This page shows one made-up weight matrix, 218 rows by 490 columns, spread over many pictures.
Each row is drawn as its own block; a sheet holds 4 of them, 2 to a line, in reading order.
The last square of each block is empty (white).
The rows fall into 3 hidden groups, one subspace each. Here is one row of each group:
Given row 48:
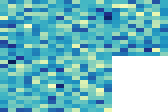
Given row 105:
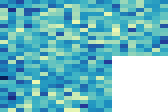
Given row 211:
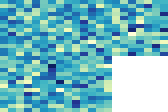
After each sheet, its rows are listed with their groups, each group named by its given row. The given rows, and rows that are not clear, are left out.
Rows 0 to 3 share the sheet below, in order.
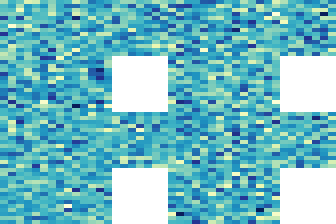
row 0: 211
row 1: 211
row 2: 105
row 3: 211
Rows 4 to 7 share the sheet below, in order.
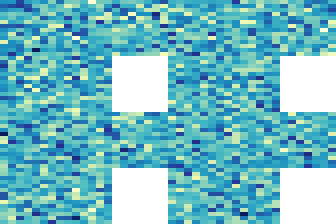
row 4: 105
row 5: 48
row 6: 48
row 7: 211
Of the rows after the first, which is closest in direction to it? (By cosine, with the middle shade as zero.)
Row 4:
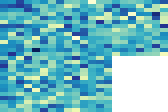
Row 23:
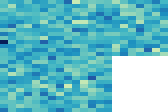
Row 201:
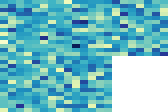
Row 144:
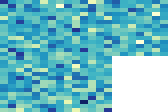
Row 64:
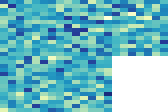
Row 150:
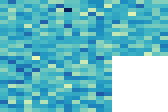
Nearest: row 64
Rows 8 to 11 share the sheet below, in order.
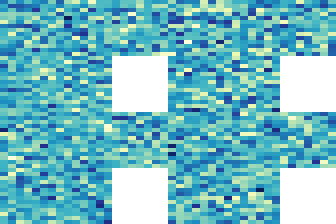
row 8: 105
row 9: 105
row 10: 48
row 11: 48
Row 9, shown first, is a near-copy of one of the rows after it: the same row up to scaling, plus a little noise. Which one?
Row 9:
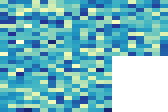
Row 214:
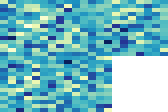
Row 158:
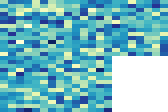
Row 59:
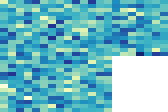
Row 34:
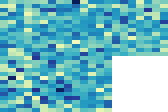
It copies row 158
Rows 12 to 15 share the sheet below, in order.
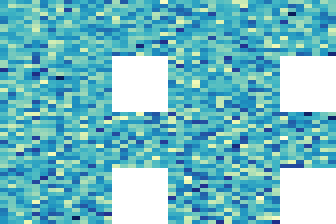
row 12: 105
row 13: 48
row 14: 211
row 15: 105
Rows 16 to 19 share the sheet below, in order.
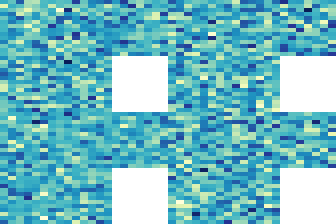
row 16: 105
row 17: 48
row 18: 48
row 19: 211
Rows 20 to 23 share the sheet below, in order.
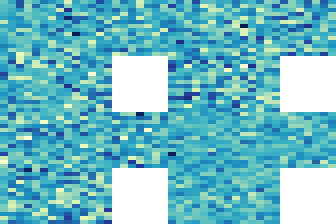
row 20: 105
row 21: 105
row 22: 105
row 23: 48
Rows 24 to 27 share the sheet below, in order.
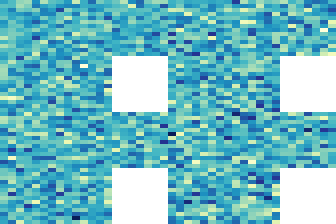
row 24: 105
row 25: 48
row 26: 211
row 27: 211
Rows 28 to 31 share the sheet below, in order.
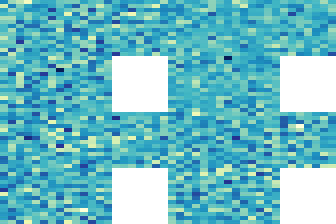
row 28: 105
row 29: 48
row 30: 105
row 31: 105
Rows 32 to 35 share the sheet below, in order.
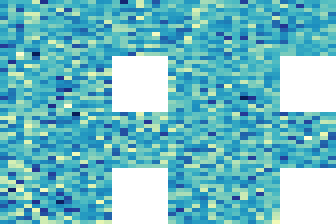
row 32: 105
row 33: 105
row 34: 105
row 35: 48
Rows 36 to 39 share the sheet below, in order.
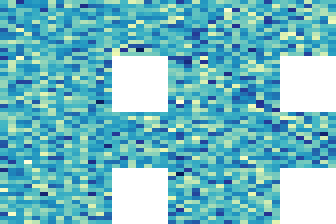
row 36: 105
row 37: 211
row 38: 211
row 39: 48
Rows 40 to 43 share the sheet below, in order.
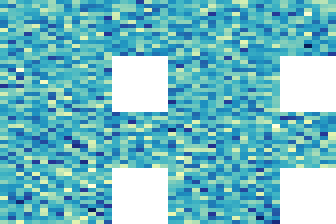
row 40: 105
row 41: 48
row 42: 105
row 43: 48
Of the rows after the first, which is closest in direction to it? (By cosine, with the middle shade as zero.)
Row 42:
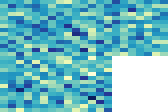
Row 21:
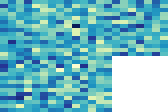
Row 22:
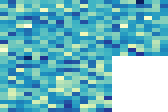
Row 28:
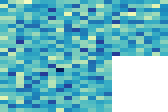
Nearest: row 28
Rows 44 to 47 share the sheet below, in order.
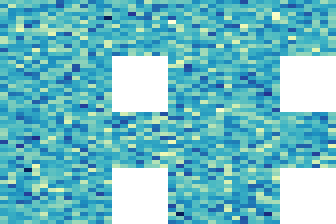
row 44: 105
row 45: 48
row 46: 105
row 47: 211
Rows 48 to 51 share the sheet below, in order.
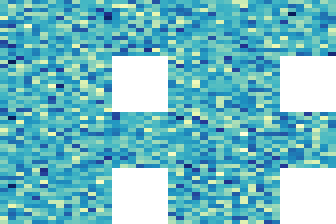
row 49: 48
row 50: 105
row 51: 105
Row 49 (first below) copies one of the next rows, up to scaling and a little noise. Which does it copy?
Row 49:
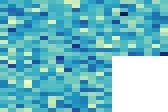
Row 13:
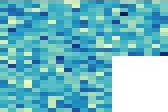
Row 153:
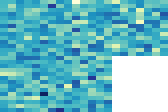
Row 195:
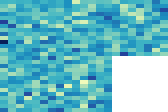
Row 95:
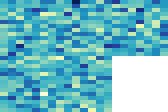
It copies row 13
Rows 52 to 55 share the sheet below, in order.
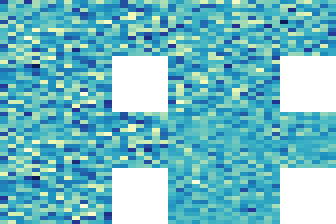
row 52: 211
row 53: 211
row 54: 211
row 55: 105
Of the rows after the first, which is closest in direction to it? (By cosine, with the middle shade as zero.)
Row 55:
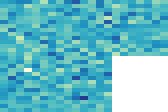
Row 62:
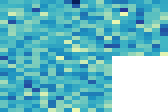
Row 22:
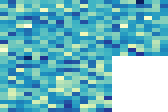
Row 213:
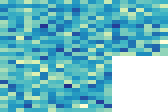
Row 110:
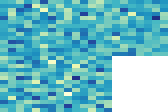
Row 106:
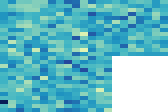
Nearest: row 106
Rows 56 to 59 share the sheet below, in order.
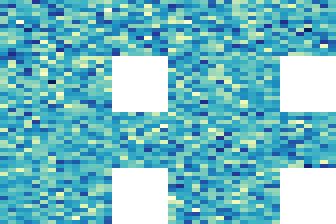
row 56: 211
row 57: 211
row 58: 211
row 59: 105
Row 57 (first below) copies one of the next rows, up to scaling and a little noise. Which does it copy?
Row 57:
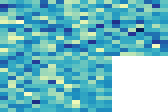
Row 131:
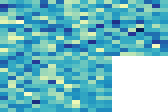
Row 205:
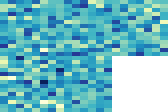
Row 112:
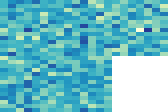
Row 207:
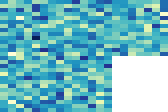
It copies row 131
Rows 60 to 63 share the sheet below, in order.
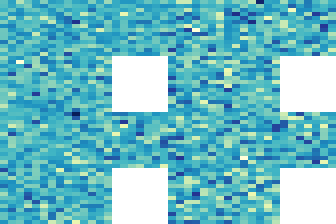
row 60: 105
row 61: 211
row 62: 48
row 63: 48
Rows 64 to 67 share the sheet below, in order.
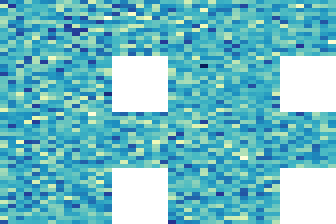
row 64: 105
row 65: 105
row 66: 211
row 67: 48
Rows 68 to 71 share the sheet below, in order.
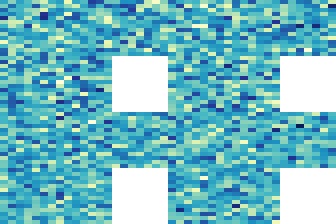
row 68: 48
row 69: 105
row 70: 211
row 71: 105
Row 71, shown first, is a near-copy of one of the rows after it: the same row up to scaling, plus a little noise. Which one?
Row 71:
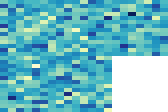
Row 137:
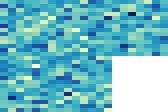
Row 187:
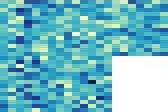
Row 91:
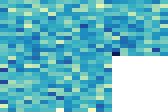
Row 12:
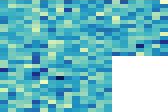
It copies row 137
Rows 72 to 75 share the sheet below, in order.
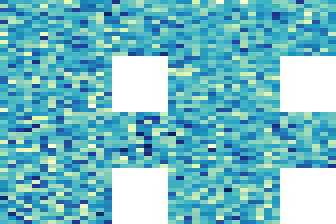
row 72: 48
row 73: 48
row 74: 211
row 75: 48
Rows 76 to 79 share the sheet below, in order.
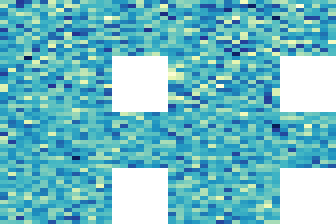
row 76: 105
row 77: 105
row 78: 48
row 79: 48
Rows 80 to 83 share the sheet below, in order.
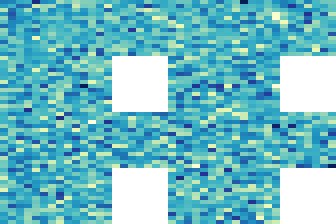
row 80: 211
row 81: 48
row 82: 211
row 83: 48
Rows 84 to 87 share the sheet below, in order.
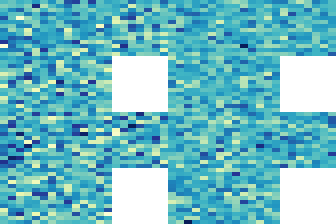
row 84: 211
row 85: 48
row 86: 211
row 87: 105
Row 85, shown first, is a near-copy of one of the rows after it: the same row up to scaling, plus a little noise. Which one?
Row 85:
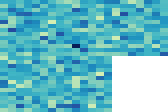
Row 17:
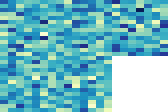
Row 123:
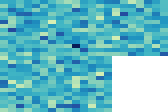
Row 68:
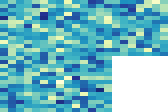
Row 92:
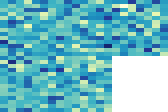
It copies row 123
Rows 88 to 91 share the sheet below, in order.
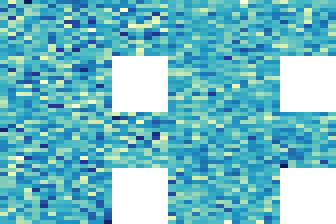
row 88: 211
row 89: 48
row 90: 48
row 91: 105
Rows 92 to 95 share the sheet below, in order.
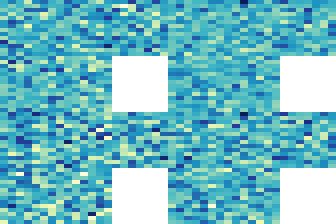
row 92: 48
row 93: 48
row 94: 211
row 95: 48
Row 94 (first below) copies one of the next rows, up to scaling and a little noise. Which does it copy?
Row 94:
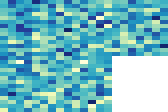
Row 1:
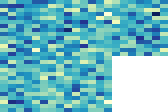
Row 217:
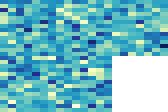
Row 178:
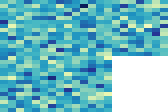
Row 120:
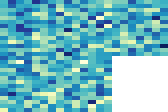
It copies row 120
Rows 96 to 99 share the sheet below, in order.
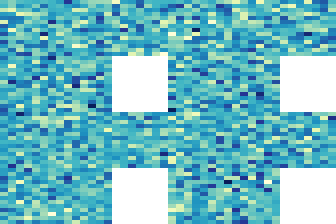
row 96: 48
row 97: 211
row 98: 105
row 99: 105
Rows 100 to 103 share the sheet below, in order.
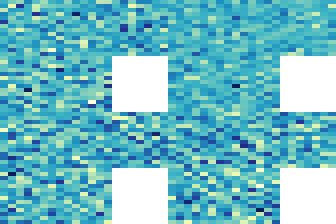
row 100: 211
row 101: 105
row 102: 48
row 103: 105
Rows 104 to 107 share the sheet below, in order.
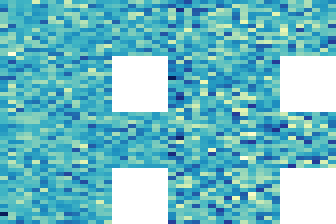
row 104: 211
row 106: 105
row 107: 48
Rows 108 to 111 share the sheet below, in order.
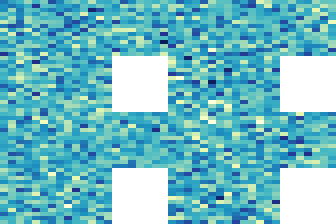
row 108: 105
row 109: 211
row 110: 105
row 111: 105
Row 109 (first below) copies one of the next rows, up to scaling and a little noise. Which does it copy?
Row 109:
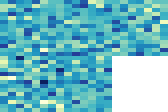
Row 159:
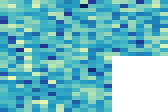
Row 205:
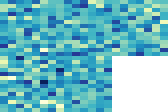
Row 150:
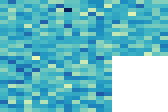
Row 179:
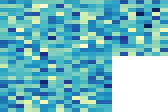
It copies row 205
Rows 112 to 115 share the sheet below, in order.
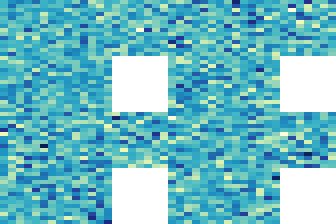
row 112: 211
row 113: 211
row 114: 48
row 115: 211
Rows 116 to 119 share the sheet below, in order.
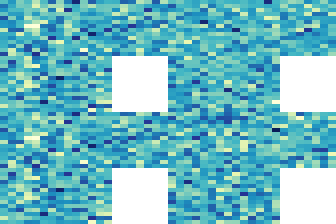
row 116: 105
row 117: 211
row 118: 105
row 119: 105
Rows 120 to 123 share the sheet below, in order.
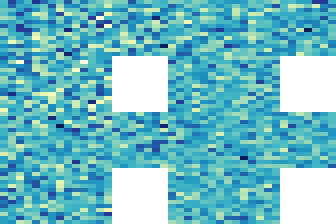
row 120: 211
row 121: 211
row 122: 211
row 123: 48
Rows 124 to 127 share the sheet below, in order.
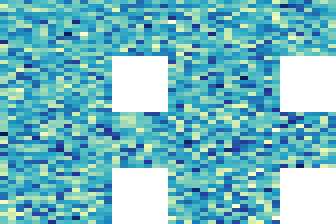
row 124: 105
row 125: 48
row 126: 48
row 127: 105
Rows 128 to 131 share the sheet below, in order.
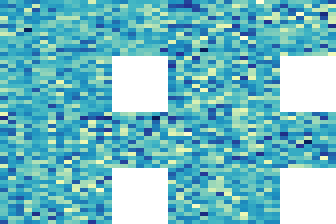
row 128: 211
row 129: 105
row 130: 105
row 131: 211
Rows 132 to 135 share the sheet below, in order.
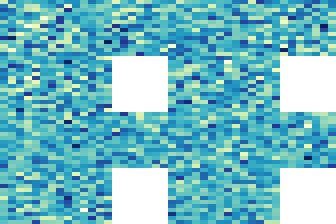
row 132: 105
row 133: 211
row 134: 105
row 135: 48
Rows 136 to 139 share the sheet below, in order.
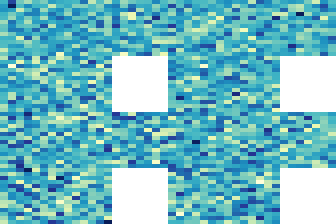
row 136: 105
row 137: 105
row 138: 105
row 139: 211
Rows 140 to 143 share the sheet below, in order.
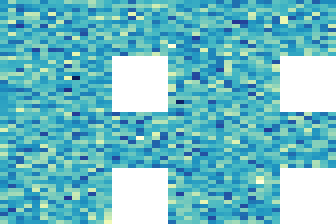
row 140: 105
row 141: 211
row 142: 48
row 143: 211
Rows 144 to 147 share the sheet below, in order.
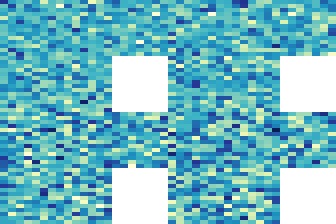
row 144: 105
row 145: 48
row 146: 211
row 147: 48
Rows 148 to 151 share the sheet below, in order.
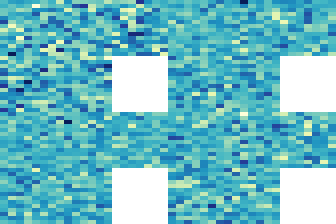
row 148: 211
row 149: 48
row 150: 211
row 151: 48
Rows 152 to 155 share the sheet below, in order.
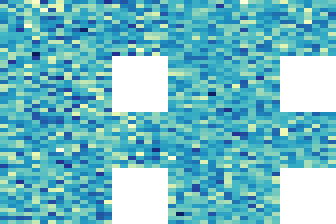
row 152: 105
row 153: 48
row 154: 105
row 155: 211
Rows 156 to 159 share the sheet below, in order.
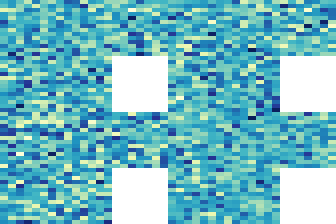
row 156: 211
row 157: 48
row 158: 105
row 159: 211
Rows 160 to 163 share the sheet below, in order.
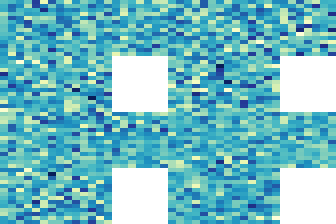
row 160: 105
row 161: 211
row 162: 105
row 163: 211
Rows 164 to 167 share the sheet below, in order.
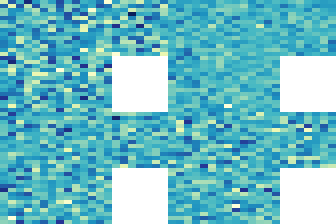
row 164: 105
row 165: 105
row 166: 105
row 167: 105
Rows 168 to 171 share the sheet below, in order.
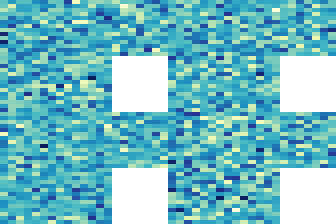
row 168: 48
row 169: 211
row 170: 48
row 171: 105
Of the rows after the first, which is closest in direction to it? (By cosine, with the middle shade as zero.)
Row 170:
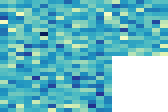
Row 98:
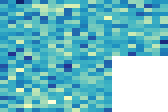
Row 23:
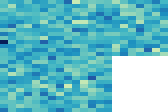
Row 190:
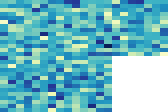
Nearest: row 190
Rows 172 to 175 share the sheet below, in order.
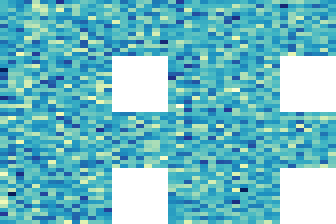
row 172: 105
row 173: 105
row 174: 211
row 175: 105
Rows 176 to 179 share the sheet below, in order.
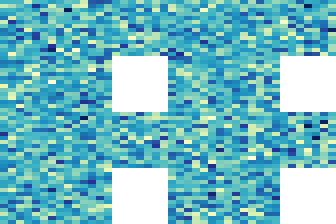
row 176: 211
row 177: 211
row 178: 211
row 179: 211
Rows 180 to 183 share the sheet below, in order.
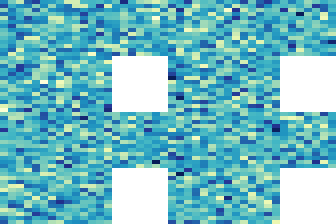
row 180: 211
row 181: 105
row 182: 105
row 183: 48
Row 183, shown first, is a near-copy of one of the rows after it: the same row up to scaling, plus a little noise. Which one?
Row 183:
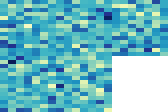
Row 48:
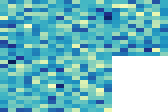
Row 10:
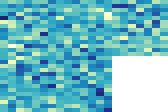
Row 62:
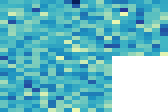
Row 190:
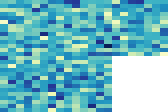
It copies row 48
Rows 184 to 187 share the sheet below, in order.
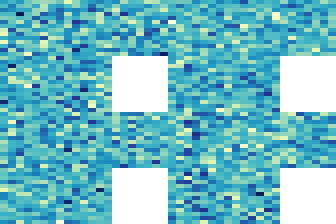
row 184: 48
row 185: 48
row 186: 105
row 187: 105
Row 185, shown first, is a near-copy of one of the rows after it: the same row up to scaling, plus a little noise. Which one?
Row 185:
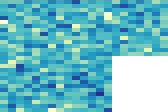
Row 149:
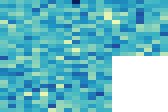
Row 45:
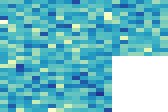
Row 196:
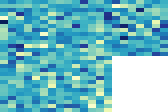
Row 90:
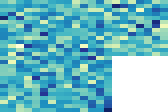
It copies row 45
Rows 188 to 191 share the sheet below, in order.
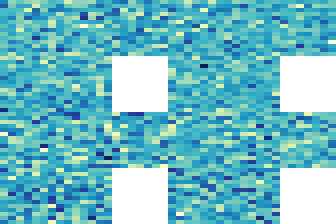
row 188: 211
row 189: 105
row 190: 48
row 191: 211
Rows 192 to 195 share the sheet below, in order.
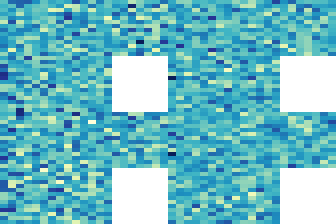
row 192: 105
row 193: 211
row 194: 105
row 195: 48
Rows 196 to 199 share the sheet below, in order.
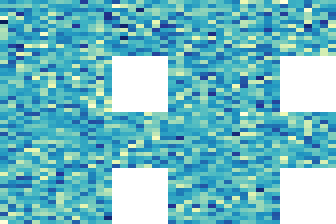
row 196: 48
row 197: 48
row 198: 211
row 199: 48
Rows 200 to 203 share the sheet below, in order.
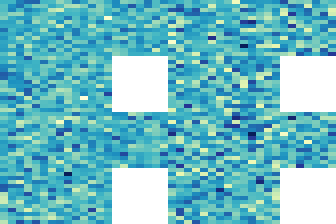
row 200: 105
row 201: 48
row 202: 105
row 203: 211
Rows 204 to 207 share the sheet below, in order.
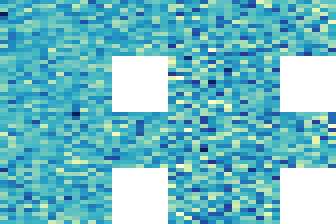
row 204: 211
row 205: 211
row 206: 48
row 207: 211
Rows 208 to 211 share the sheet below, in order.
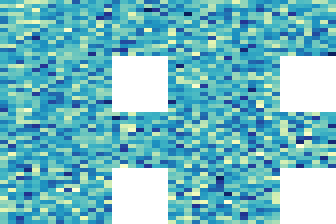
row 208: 211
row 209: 48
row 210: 105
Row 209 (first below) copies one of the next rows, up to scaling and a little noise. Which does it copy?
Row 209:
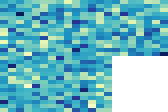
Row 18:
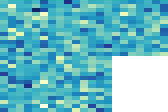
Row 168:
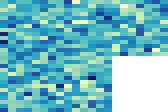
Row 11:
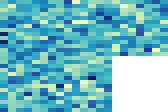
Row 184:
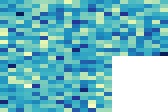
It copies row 184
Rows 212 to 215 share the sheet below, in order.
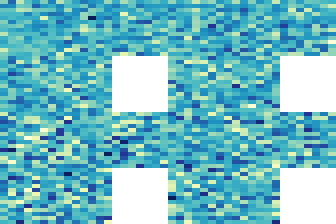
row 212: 105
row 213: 105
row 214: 105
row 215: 105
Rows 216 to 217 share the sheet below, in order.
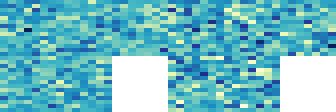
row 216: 211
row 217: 211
